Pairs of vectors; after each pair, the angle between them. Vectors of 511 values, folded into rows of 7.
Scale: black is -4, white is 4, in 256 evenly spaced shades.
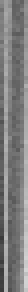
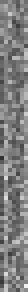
partly aligned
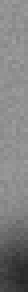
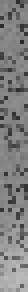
partly opposed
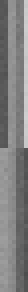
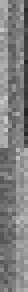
nearly opposite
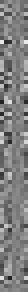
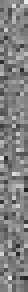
orthogonal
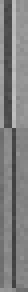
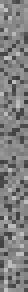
orthogonal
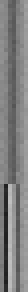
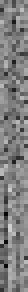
partly aligned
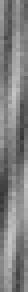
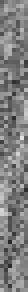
partly opposed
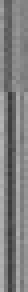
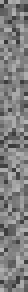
orthogonal
